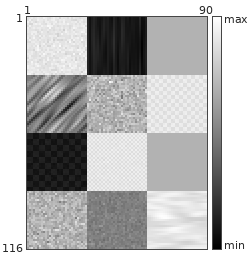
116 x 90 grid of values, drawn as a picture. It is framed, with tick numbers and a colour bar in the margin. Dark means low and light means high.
The table splits into 4 rows of 3 panels. Panel 1,1: very high, fine-grained, faint in contrast. Panel 1,2: very low, streaked downward, faint in contrast. Panel 1,3: high, flat. Panel 2,1: middling, slanting up to the right, strong in contrast. Panel 2,2: high, fine-grained. Panel 2,3: very high, checkered, faint in contrast. Panel 3,1: very low, checkered, faint in contrast. Panel 3,2: very high, checkered, faint in contrast. Panel 3,3: high, flat. Panel 4,1: high, fine-grained. Panel 4,2: middling, fine-grained, faint in contrast. Panel 4,3: very high, streaked across, faint in contrast.
